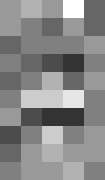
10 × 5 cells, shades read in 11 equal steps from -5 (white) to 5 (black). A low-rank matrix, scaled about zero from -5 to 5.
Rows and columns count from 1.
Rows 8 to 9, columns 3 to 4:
-3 0 / -2 -1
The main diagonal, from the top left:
-1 0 0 3 -1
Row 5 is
1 0 -2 1 -1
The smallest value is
-5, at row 1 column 4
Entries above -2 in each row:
3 5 5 5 4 2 5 4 4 4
